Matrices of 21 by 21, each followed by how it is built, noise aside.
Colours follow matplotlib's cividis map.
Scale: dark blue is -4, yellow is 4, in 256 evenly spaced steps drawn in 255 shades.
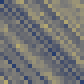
Toeplitz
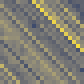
Toeplitz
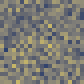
noise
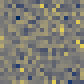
noise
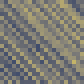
Toeplitz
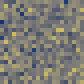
noise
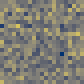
noise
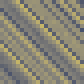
Toeplitz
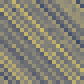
Toeplitz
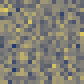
noise
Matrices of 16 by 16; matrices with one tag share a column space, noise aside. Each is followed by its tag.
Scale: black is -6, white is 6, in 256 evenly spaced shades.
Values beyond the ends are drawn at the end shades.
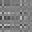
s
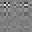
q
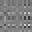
s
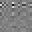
q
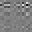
q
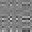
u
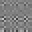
u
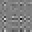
u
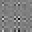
u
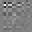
q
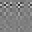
q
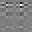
q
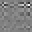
q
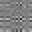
u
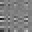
u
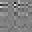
q
